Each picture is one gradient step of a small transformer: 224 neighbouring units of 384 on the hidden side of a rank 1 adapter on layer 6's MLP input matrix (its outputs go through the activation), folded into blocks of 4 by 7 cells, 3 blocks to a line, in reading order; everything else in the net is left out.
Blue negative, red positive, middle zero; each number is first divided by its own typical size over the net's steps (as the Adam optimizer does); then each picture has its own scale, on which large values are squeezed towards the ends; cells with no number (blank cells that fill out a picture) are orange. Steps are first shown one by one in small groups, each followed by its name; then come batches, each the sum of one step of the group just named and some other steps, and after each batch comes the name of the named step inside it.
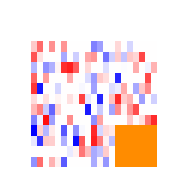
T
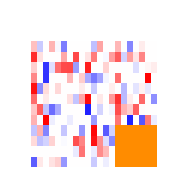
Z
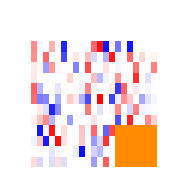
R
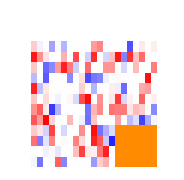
Z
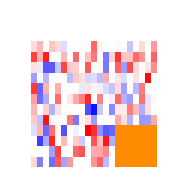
Z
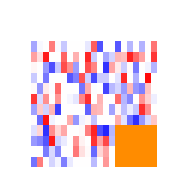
Z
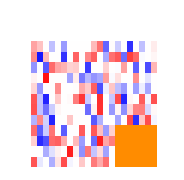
R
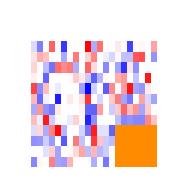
Z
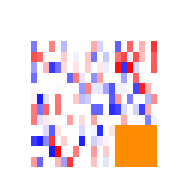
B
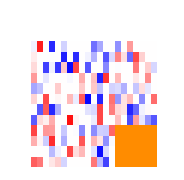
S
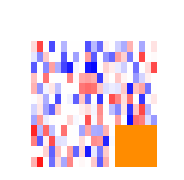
S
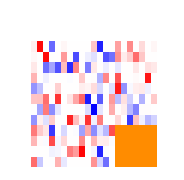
S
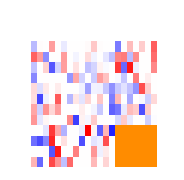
B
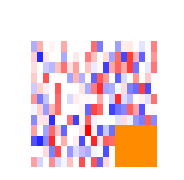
B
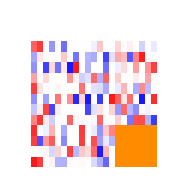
S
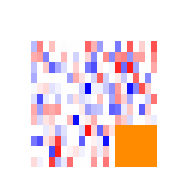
B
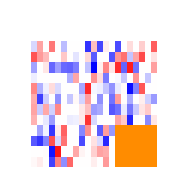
B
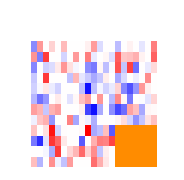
B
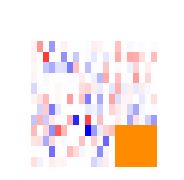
S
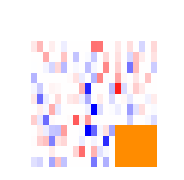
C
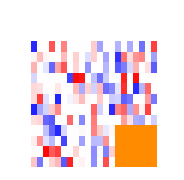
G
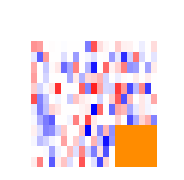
C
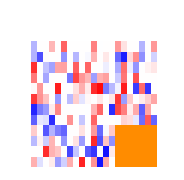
G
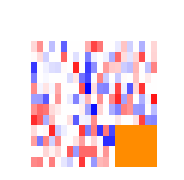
C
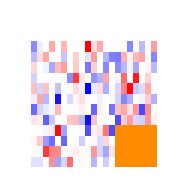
G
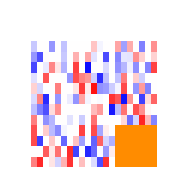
G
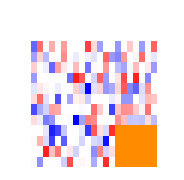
G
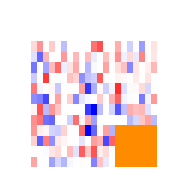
C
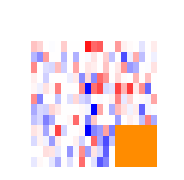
C
